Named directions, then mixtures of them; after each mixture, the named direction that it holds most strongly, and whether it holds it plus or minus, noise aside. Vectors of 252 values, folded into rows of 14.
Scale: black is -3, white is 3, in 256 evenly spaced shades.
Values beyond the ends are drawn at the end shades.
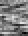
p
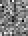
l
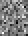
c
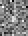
l, minus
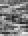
p, minus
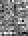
l, plus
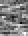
p, minus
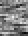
p, plus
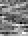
p, minus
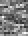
p, minus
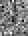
l, plus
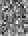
c, minus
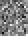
c, minus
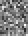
c, minus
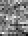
p, plus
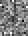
l, plus
